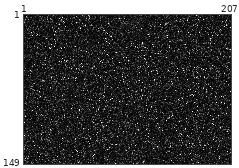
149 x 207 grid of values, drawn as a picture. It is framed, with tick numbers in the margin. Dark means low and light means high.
Grain: fine. Average level on the scale: 10%. Odd rows or columns: none. Stripes: none. Histogram: skewed, a long tail of high values. Seam: none. Mirror symmetry: none.
